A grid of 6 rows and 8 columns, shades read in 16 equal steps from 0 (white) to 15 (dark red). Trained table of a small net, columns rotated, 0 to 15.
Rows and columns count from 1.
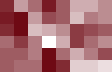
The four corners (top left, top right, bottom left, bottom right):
13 7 10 2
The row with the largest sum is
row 3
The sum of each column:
69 67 44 60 54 41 44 44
